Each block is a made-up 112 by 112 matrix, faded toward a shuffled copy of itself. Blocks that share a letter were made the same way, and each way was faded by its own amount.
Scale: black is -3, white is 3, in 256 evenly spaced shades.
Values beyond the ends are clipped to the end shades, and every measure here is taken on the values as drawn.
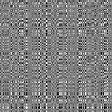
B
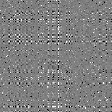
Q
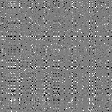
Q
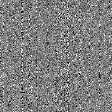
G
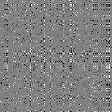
Q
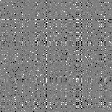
Q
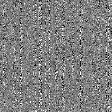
G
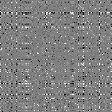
Q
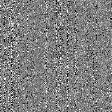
G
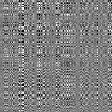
B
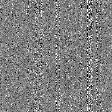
G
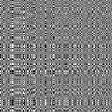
B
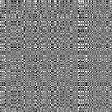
B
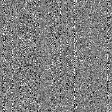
G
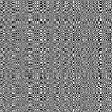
B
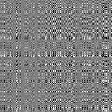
B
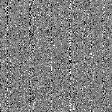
G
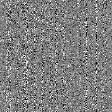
G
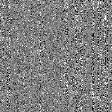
G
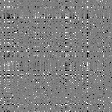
Q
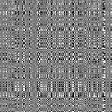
B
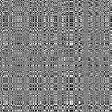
B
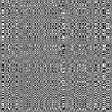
B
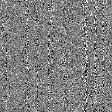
G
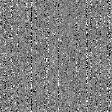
G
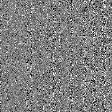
G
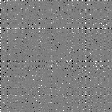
Q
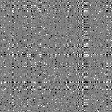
Q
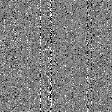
G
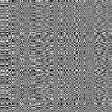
B
